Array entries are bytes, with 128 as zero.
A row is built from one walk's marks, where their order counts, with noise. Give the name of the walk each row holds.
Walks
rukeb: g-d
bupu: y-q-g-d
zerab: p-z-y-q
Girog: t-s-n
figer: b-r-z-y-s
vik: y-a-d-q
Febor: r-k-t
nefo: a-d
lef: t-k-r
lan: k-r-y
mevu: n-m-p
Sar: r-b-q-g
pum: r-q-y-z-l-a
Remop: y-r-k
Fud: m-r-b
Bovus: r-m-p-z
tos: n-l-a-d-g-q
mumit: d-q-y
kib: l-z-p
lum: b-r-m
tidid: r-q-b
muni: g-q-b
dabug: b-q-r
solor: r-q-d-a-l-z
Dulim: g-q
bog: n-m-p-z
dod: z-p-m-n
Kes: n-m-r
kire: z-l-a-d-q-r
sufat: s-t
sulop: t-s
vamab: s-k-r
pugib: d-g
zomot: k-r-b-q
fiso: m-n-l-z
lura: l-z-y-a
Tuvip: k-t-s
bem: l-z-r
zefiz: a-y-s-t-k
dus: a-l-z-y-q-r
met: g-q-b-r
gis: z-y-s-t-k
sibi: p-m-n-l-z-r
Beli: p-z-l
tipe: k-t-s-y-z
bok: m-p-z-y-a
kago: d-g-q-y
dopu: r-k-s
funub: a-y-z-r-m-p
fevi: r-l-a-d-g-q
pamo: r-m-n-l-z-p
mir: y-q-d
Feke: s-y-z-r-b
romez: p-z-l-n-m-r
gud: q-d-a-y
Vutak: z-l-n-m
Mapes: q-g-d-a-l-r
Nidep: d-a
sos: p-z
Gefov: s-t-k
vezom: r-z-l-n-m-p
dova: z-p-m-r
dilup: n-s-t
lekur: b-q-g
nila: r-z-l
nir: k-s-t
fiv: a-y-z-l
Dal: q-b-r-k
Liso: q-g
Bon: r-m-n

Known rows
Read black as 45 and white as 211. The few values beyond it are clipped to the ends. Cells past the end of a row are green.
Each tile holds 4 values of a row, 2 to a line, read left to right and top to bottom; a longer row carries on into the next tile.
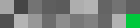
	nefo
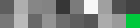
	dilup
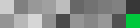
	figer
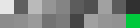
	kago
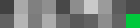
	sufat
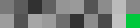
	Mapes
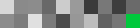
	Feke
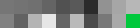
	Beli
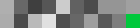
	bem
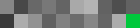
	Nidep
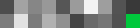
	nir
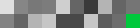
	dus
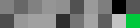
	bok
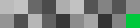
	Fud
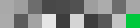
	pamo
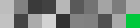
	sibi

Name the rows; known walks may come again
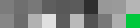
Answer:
Beli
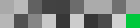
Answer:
vezom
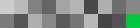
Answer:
dabug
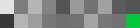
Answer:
vik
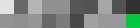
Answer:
kago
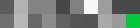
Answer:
dilup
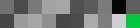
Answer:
lura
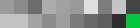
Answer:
dopu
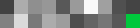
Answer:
nir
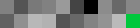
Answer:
fiv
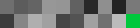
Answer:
pum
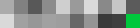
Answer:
vamab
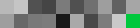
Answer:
Vutak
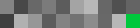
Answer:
Nidep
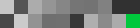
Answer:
gud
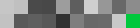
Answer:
Bon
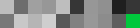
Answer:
tipe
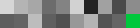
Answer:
tidid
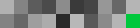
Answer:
fiso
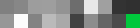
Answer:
gis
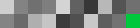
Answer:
dus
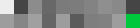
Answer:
bupu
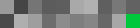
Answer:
nefo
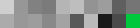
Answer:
Dal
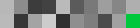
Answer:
sibi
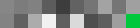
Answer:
kib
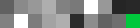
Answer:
zefiz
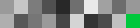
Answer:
mevu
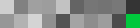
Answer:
figer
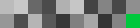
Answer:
Fud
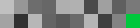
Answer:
met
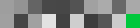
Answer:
pamo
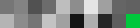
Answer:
lef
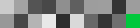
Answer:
Bovus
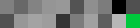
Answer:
bok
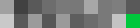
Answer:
pugib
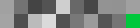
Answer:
bem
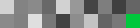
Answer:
Feke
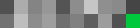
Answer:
sulop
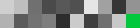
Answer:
dod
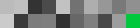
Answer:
Kes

